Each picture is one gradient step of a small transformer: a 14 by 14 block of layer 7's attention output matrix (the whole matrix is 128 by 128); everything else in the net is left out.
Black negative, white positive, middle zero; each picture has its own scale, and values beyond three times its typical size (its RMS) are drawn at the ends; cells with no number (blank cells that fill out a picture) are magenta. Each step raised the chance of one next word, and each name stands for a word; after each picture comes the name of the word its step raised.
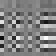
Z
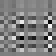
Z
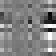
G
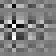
G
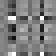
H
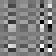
Z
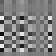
Z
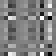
H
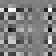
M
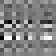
G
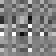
G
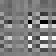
Z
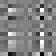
M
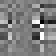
G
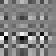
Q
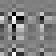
H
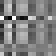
H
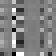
M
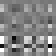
Q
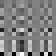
M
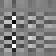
Z
